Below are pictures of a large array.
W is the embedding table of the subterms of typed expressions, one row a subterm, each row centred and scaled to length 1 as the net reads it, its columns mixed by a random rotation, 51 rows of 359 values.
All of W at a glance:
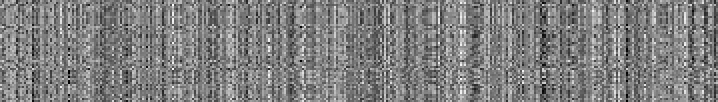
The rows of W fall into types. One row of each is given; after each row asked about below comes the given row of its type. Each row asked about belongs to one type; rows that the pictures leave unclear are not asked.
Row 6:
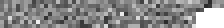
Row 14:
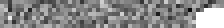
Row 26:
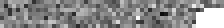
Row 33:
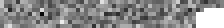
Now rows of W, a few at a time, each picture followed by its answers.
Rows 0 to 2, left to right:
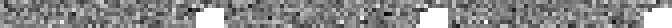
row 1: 26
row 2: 6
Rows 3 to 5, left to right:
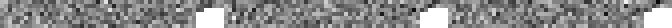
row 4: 14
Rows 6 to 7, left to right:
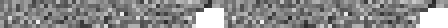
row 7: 6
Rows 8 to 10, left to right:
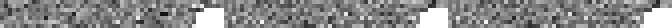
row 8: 26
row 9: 6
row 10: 6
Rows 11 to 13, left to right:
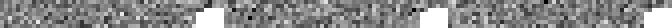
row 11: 6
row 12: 14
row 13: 33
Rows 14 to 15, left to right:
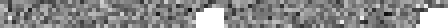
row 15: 26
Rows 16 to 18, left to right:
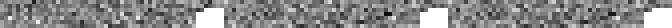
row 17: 33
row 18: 33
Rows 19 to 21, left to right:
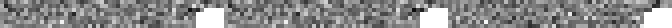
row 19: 26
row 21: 6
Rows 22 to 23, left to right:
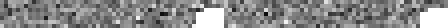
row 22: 26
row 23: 33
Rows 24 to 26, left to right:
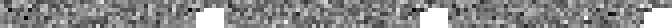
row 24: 14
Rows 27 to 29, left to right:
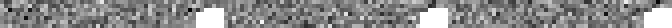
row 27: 14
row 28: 6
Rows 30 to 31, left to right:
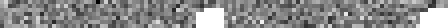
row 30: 33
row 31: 6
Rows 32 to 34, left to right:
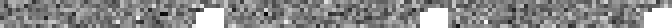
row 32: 26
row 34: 6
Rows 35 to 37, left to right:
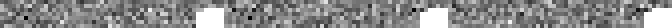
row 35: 14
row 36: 14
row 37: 26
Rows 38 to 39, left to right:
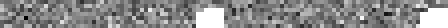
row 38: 14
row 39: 26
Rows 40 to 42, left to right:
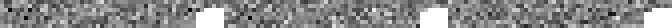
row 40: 14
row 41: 14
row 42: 33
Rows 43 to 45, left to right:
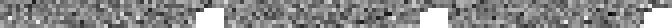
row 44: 33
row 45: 26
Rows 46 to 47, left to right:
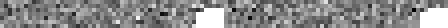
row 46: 26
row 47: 14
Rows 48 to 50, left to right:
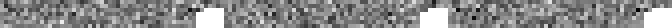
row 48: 26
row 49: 6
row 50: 14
